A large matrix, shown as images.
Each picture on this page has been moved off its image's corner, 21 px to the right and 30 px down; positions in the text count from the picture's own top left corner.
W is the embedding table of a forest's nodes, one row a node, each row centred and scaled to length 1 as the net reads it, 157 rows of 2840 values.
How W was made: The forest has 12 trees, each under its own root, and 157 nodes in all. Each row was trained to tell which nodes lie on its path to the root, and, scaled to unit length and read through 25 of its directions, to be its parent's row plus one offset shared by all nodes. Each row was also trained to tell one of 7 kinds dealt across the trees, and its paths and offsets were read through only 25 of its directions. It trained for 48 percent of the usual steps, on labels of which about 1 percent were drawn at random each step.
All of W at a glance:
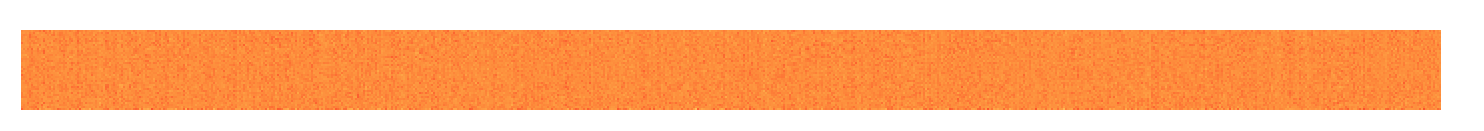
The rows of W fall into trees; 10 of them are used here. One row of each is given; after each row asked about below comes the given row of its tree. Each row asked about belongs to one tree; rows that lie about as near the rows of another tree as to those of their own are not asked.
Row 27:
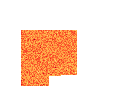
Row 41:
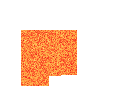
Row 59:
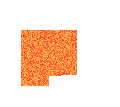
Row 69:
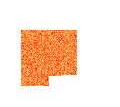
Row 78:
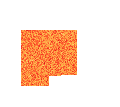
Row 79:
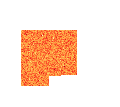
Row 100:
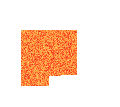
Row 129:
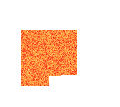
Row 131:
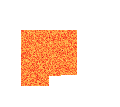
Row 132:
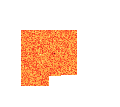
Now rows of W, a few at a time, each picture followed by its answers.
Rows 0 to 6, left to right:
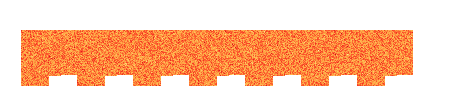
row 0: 78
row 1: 27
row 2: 59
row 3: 27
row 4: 69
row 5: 132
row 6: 27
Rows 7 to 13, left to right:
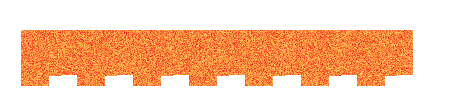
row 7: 27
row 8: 132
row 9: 59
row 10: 79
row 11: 132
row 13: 131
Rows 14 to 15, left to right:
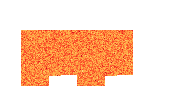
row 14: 129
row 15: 132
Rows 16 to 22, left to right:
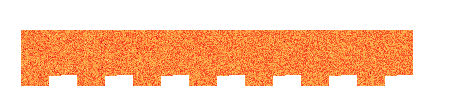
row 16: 59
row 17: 129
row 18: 59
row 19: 132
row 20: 41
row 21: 129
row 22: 59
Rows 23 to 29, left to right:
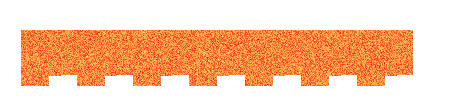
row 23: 59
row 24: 27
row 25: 69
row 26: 129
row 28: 27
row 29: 41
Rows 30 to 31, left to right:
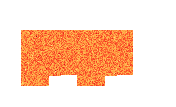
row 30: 69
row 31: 59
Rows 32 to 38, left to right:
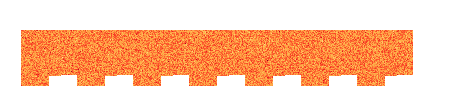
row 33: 131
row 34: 129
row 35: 69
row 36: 100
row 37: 129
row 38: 131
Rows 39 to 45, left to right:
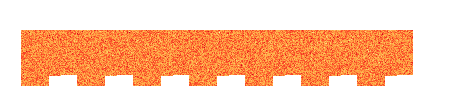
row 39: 131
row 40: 129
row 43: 27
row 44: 131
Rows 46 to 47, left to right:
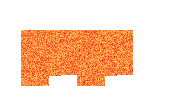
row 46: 41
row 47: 79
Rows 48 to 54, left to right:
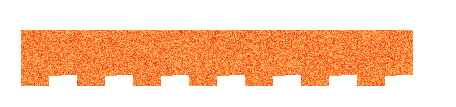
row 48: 59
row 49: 129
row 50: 131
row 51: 59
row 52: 132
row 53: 129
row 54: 69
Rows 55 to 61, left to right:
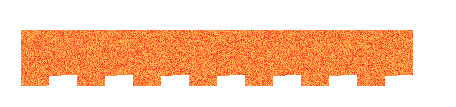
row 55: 69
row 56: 131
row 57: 27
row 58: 100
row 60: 131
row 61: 132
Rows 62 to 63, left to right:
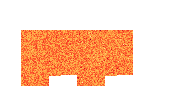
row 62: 69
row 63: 27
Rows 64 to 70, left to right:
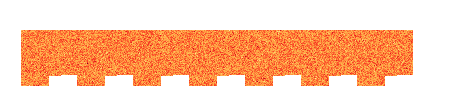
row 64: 41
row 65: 27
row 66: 79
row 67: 59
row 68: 129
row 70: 69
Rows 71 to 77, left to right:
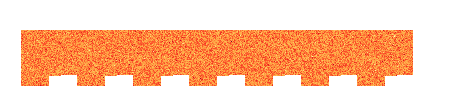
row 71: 59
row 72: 27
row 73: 132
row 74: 78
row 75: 131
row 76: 41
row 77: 59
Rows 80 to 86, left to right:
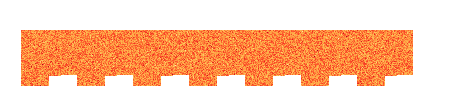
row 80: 78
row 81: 131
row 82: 69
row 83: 59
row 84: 131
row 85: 41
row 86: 78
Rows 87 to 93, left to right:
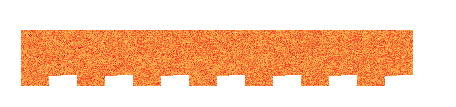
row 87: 69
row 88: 78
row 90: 132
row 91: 59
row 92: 79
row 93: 69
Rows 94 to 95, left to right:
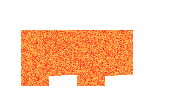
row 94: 129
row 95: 132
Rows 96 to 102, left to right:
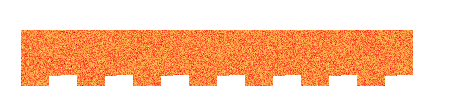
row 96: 129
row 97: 69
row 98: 132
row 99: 129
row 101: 59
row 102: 132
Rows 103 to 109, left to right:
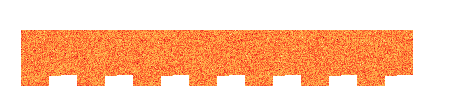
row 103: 132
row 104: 27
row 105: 129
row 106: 100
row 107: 41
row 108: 79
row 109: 100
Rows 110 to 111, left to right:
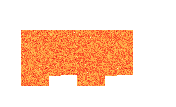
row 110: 27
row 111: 131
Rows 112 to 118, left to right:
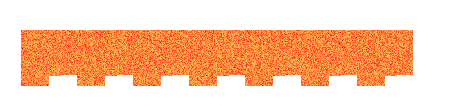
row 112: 27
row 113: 59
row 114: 131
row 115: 27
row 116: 132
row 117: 59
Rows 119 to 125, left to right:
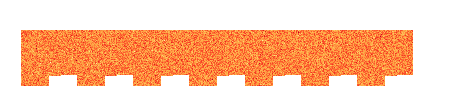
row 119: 27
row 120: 100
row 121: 129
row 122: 132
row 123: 78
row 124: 59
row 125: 59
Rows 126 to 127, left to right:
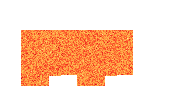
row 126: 129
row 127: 131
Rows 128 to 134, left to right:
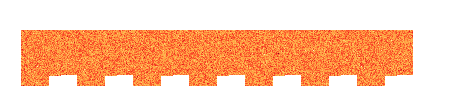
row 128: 132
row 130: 79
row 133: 131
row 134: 132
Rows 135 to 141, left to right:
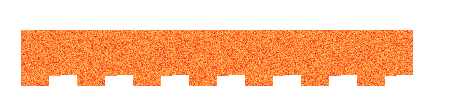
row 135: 131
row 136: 129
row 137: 100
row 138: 78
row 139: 129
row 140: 69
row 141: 79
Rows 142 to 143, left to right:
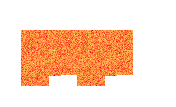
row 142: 79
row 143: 41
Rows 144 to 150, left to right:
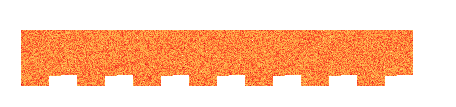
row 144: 27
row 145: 41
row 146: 129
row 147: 27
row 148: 69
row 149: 41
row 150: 27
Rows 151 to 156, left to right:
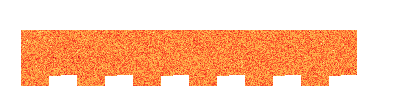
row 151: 100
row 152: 69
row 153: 132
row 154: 132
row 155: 131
